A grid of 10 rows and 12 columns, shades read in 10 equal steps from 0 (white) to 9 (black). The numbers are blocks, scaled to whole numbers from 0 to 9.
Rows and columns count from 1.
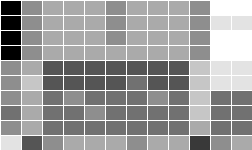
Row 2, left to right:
9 4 3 3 3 4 3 3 3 4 1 1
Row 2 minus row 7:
5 1 -2 -1 -2 -1 -2 -1 -2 2 -4 -4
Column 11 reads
0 1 0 0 1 1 5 5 5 4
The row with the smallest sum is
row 4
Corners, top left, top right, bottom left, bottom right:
9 0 1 3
